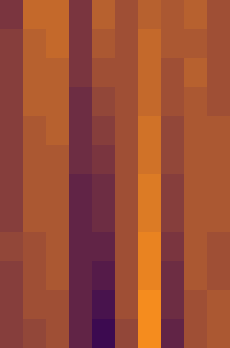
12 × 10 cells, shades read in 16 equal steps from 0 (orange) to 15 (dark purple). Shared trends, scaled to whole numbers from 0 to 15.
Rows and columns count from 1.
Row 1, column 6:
7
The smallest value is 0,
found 2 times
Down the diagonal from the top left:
10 5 5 11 9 7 2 9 6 7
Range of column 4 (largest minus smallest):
2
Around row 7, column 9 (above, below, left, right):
6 6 9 6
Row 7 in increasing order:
2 6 6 6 6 7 9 9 11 12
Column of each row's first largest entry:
1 4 4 4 4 4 4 4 4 5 5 5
